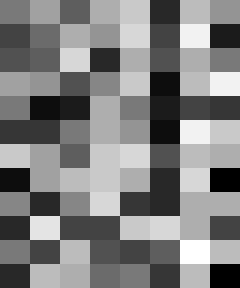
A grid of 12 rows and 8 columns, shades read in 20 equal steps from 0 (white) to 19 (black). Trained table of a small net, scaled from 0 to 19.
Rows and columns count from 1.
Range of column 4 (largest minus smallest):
13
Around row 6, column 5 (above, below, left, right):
10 3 6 18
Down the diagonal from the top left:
10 11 3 9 10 18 5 19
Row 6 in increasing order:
1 4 6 8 10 15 15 18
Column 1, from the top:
10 14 13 7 10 15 4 18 9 16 10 16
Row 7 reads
4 7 12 4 3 13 5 6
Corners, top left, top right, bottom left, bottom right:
10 8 16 19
